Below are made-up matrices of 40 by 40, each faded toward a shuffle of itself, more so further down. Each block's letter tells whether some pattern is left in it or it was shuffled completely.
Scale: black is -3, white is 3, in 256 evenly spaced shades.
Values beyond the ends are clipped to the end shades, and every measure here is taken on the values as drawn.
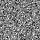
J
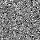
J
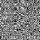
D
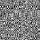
D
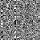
D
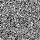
J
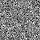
J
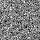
J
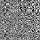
D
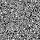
J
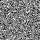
J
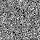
J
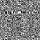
D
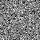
J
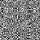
D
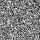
J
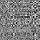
D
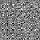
D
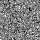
J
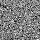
J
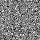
J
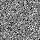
J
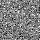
J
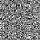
D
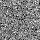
J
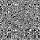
D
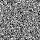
J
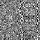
D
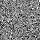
J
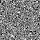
J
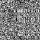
D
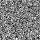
J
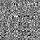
D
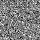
J
